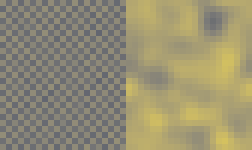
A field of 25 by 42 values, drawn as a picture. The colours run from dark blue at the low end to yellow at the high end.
It is made of 1 by 2 panels. Panel 1,1: middling, checkered. Panel 1,2: high, blotchy.
